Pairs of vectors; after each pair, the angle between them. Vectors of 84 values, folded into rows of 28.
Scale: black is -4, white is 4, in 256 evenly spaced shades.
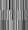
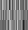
nearly parallel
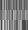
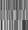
nearly parallel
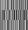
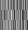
partly aligned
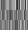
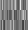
partly aligned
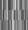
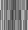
partly opposed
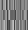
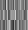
nearly opposite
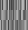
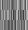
partly aligned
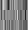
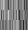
partly aligned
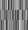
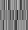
partly aligned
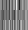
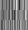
nearly parallel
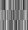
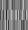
partly opposed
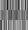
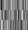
orthogonal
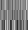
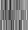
orthogonal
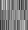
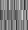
orthogonal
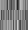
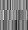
orthogonal
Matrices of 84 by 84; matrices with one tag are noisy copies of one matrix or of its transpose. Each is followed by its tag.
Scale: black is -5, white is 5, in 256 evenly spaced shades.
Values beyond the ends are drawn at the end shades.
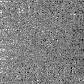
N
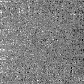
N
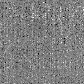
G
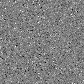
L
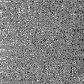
N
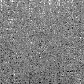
N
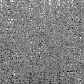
N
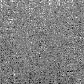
N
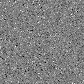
L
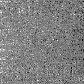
N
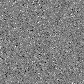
L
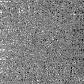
N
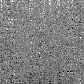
N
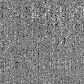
G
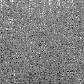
N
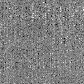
G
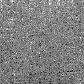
N
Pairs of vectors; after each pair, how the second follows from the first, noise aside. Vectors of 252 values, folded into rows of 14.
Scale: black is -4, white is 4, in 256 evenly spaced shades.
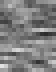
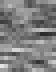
copied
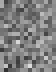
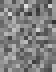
reversed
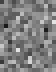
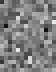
copied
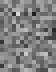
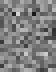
copied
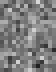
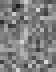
reversed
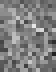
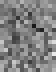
negated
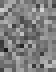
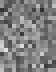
negated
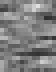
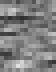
reversed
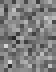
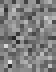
copied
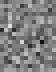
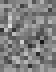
copied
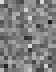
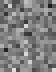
reversed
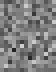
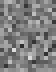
negated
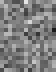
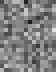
negated
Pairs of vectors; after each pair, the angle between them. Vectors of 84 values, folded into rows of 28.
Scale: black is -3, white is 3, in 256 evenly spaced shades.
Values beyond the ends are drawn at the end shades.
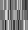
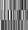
partly aligned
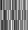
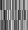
nearly parallel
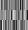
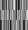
orthogonal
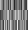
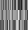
partly aligned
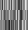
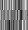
nearly parallel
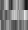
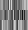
partly opposed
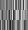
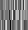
nearly parallel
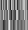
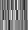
nearly opposite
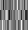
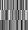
nearly opposite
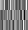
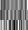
orthogonal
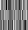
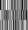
nearly opposite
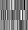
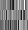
nearly opposite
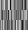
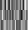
partly opposed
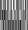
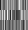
orthogonal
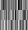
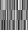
nearly opposite
